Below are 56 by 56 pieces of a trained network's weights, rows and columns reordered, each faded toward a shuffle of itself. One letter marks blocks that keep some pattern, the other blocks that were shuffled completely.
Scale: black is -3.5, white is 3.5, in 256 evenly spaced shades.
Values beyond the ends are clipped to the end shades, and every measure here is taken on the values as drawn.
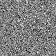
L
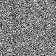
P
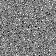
L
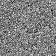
L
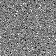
L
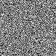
L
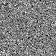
L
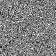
L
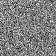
L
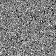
L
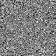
P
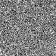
P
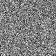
L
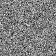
L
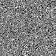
P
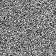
L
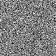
P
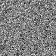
P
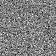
L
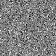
P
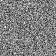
L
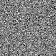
P
